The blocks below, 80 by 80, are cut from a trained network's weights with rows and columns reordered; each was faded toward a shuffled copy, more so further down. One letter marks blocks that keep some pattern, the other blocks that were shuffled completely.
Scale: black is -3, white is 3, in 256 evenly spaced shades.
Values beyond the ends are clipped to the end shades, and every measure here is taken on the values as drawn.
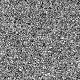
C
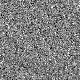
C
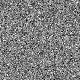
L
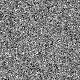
C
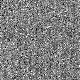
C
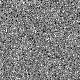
L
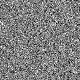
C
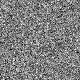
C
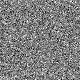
L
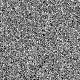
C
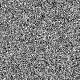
C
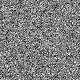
C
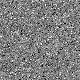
L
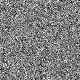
L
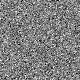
L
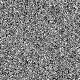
L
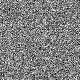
C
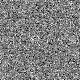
C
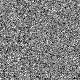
L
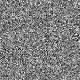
C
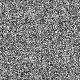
C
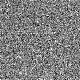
C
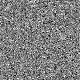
L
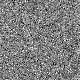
L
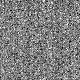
C
